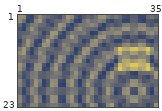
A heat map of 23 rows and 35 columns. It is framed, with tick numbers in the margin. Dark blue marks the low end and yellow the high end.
Rings: centred on the bottom right. Mirror symmetry: none. Odd rows or columns: none. Odd patch: higher, in the middle right.
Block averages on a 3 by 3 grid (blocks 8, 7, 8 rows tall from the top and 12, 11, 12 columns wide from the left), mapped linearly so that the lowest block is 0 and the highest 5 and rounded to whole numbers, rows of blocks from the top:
010 | 105 | 010
